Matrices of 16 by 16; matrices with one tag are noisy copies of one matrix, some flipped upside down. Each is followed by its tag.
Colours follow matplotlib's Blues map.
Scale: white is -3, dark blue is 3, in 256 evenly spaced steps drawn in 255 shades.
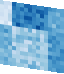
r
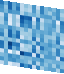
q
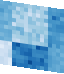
r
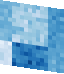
r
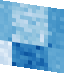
r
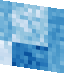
r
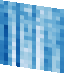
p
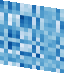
q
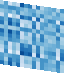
q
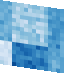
r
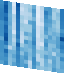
p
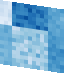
r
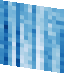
p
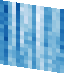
p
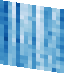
p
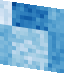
r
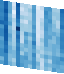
p
